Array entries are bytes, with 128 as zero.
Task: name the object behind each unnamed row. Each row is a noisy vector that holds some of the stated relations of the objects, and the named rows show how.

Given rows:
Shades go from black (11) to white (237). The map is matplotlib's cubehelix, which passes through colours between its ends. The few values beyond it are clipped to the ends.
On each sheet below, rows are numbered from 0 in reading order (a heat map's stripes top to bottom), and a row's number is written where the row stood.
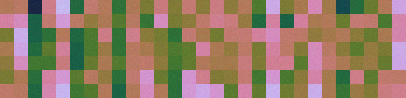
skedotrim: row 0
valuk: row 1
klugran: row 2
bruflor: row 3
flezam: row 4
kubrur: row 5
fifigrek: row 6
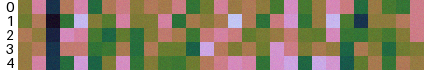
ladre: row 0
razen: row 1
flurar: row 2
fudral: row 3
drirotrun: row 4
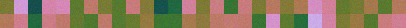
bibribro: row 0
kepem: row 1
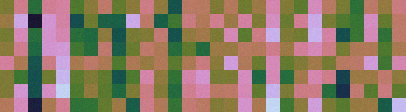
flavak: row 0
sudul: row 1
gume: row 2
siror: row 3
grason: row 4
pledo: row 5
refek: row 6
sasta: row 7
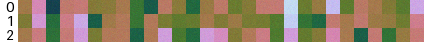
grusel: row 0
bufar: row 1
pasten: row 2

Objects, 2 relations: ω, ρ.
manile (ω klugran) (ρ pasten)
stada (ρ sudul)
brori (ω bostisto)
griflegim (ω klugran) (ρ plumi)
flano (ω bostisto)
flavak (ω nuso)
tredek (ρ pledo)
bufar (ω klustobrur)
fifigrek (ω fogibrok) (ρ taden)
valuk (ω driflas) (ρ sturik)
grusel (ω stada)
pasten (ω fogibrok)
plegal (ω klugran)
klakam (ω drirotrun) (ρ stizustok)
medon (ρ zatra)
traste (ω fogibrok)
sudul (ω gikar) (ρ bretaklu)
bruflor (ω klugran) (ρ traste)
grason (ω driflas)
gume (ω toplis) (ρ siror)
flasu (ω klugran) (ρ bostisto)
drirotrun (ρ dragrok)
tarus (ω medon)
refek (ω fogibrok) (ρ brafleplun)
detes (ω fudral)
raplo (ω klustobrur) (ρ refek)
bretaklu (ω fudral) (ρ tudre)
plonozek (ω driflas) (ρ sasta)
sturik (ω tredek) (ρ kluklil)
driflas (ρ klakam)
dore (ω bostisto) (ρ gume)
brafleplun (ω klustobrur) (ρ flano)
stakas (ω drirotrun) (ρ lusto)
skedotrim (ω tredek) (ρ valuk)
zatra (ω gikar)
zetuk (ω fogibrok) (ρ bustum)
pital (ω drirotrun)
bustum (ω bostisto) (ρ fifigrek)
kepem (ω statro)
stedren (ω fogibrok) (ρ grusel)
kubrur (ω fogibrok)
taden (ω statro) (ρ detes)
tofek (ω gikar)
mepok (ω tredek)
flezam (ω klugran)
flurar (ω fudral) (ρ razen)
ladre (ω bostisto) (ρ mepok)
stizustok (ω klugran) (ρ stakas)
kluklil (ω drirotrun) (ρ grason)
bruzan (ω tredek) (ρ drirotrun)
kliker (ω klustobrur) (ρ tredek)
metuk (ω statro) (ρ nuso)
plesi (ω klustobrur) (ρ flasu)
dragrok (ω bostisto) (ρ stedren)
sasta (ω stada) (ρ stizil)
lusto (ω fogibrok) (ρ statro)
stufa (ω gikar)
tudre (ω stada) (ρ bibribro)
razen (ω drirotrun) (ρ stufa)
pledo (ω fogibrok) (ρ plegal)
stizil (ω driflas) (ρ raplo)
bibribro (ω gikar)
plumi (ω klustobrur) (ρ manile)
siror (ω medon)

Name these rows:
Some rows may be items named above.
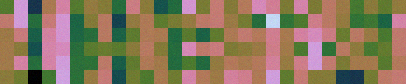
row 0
gikar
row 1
plumi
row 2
siror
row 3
detes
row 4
siror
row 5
tredek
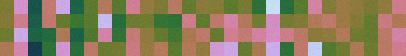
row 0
plesi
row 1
statro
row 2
klugran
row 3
kluklil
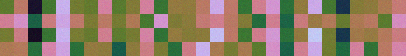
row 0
razen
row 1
valuk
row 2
razen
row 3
stedren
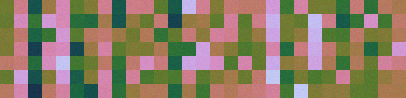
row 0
fogibrok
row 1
gume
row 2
pital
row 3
dragrok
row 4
fifigrek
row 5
klustobrur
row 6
medon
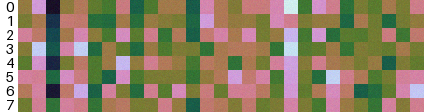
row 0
stada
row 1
fudral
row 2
driflas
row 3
brafleplun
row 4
bostisto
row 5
taden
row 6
sturik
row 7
flavak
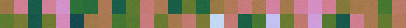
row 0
siror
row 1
stakas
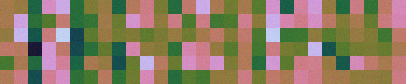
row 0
stedren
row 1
flasu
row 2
raplo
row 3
bretaklu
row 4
lusto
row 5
tarus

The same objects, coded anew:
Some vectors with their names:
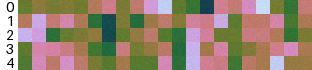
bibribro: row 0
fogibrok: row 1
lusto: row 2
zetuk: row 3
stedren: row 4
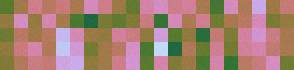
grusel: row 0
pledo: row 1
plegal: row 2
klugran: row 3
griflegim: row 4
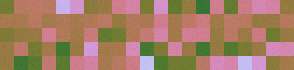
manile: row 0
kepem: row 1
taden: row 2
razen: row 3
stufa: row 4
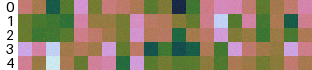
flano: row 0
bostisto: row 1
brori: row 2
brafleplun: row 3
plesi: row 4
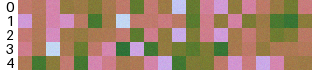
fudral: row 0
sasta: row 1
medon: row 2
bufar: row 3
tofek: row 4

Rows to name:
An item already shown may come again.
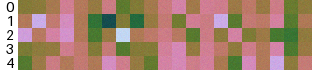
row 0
taden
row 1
fogibrok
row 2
sasta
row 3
detes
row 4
grusel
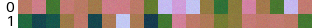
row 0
mepok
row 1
grason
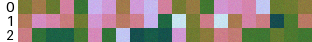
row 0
sudul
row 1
stada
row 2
driflas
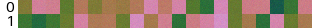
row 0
tudre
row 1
dragrok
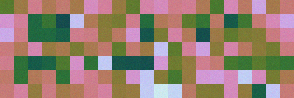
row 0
grusel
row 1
klakam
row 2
stakas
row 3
fudral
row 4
driflas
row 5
gikar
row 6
tredek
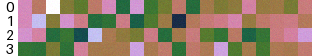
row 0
klustobrur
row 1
refek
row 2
klakam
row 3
bustum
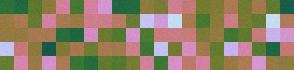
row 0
valuk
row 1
sturik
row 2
drirotrun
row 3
statro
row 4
fifigrek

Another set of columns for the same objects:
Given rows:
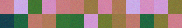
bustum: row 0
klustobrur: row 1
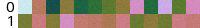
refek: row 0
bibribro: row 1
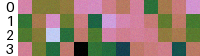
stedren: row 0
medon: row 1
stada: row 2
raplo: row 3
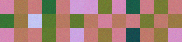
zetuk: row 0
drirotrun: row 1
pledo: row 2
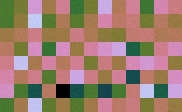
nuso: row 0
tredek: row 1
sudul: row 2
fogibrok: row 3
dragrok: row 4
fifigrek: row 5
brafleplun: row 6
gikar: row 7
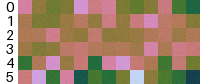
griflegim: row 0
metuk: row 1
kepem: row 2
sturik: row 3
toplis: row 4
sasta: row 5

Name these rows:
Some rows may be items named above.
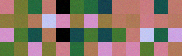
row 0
raplo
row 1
klakam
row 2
brafleplun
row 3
fudral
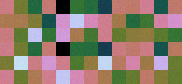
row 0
raplo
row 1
lusto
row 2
klugran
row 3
raplo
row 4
bostisto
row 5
stizustok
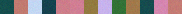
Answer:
statro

